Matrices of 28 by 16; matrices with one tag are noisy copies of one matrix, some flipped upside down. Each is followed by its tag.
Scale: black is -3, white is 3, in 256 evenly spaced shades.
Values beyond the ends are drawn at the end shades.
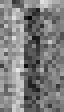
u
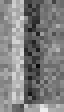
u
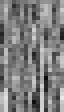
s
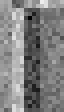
u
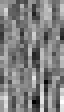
s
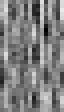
s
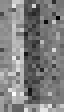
u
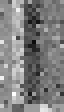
u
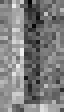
u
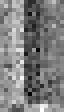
u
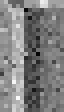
u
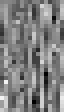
s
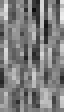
s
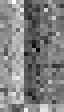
u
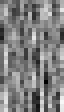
s
